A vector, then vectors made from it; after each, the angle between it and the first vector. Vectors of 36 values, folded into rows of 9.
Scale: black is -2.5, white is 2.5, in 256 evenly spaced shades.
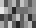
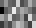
nearly opposite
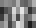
partly opposed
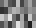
nearly opposite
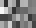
nearly parallel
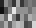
nearly opposite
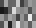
nearly opposite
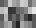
partly aligned
